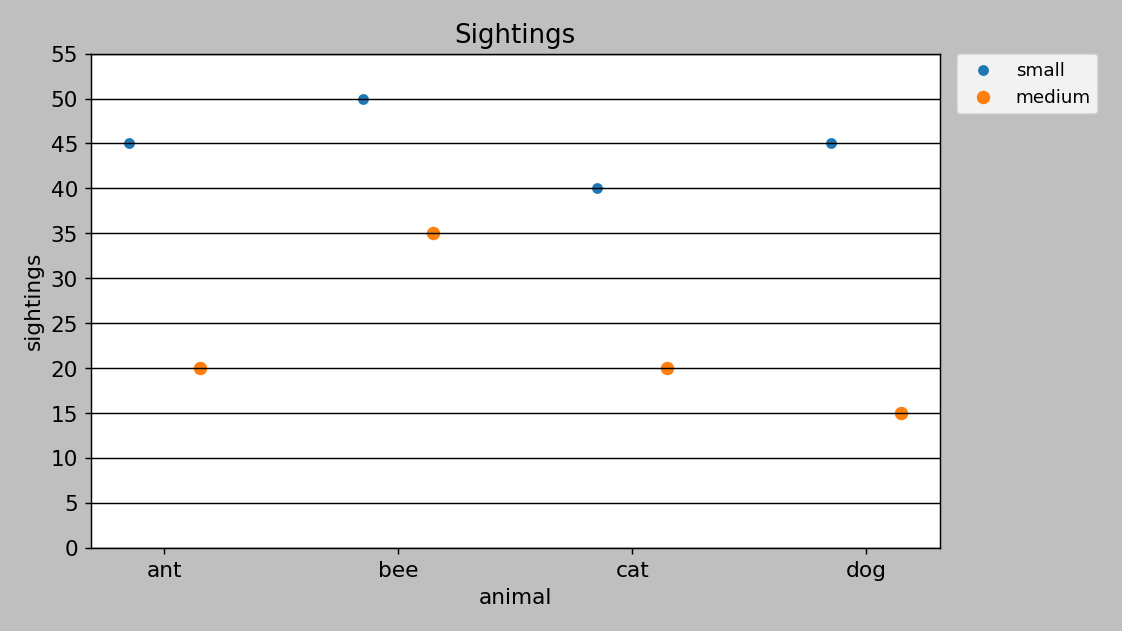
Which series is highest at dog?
small
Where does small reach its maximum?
bee
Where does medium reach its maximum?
bee
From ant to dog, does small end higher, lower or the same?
the same
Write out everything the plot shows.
Title: Sightings
x-axis: animal, ticks ant bee cat dog
y-axis: sightings, ticks 0 5 10 15 20 25 30 35 40 45 50 55
Legend: small, medium
Values:
small: 45 50 40 45
medium: 20 35 20 15
